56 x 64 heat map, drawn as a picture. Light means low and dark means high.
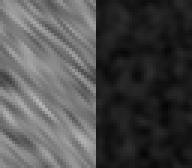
It is made of 1 by 2 panels. Panel 1,1: middling, slanting down to the right. Panel 1,2: very high, blotchy, faint in contrast.
